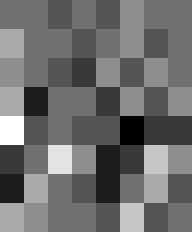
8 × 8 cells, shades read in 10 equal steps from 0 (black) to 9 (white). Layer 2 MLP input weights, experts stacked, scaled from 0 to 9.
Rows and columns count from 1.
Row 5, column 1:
9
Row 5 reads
9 3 4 3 3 0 2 2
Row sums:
31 33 31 30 26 34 28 36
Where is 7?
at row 6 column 7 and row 8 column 6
